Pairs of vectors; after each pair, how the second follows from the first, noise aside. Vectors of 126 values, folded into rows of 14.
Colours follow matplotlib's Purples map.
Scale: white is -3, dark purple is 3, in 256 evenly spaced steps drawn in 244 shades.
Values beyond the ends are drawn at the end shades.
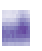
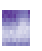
negated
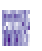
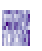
negated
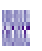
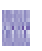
shrunk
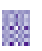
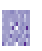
partly zeroed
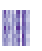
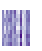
negated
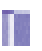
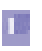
partly zeroed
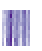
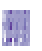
partly zeroed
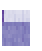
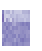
shrunk
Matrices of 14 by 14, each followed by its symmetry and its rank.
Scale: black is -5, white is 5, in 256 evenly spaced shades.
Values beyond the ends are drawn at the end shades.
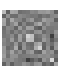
symmetric, rank three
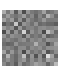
symmetric, rank three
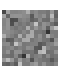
symmetric, full rank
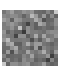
symmetric, full rank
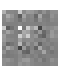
symmetric, rank three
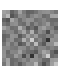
symmetric, rank three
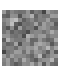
symmetric, full rank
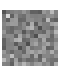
symmetric, full rank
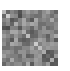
symmetric, full rank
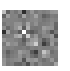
symmetric, rank three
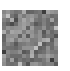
symmetric, full rank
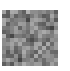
symmetric, full rank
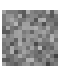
symmetric, full rank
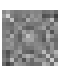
symmetric, rank three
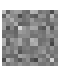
symmetric, rank three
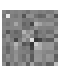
symmetric, rank three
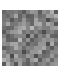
symmetric, full rank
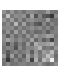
symmetric, rank three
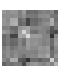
symmetric, rank three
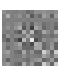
symmetric, rank three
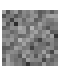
symmetric, full rank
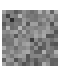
symmetric, full rank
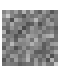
symmetric, full rank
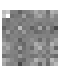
symmetric, rank three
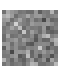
symmetric, full rank
